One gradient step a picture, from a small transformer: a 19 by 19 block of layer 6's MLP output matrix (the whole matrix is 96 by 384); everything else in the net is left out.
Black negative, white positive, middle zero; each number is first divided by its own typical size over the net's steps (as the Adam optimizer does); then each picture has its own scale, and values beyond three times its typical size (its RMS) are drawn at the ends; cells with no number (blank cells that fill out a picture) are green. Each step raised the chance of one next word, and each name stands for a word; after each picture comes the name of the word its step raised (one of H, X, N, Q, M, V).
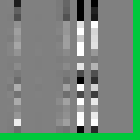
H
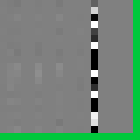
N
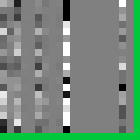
H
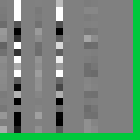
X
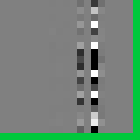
N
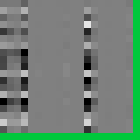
N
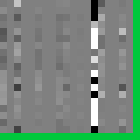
H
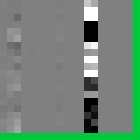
X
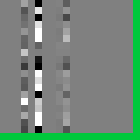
H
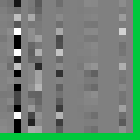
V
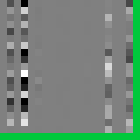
N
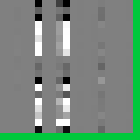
H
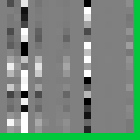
X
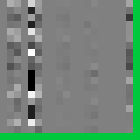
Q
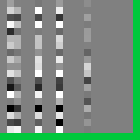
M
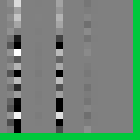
V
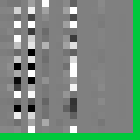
M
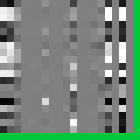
X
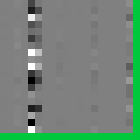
Q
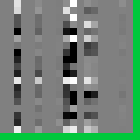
M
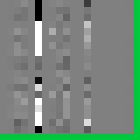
H
